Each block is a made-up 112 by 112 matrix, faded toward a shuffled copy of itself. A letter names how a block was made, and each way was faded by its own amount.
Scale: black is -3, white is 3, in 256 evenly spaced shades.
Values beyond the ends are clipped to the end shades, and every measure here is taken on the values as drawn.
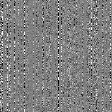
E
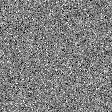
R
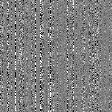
E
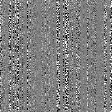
E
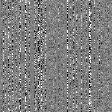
E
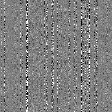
E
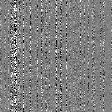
E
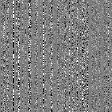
E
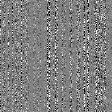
E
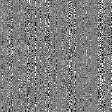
E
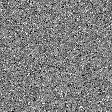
R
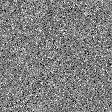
R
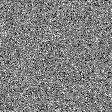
R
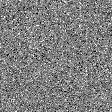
R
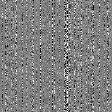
E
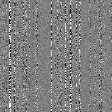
E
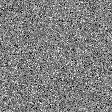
R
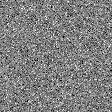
R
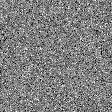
R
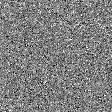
R
